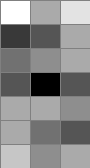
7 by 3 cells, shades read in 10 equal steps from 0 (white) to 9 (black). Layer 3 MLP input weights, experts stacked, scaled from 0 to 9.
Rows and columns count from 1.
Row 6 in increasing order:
3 5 6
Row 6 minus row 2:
-4 -1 3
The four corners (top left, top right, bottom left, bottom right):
0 1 2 3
